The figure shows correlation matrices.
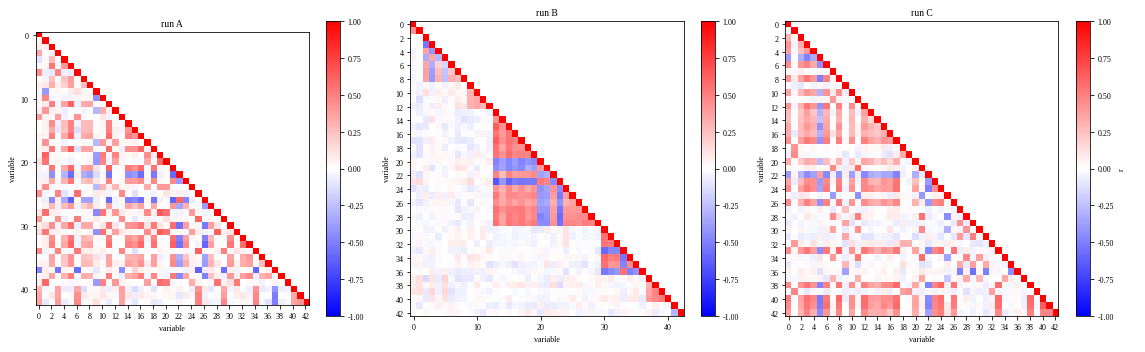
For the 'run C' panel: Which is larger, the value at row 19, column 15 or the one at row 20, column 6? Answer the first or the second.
the second
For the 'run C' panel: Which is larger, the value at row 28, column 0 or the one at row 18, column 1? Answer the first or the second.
the second
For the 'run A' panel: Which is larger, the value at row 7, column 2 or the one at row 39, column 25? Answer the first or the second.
the first
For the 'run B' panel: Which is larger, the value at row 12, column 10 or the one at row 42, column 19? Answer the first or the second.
the first
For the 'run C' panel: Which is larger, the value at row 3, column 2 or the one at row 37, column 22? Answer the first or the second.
the first
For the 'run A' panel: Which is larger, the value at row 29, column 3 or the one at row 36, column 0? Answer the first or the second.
the first
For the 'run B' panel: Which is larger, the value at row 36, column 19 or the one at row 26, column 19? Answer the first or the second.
the second
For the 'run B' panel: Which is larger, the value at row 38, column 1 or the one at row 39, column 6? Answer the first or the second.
the first
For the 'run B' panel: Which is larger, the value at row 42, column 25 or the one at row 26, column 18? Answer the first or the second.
the second
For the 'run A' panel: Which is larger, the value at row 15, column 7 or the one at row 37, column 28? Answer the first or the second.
the first
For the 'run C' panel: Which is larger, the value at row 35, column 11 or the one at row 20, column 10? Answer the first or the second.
the second
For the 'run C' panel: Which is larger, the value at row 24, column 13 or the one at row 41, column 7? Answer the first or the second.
the first
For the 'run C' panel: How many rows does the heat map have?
43
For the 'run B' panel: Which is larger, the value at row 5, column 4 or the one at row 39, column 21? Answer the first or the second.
the second
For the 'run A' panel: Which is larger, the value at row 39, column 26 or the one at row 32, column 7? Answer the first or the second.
the second
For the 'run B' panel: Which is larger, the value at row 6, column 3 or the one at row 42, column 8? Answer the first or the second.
the second
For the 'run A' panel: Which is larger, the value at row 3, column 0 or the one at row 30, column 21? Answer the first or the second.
the second
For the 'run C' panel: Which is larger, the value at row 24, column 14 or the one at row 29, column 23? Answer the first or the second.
the first
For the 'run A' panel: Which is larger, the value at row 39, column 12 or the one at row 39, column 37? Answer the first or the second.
the first
